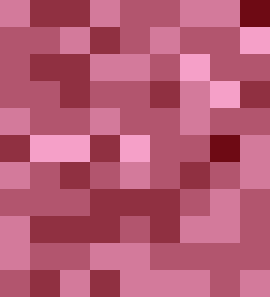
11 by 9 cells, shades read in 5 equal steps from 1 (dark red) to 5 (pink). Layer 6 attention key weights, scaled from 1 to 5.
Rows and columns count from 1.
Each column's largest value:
4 5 5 4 5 4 5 5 5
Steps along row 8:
same same down same same up up down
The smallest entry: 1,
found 2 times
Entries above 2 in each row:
6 8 7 6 9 6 7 6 5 9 7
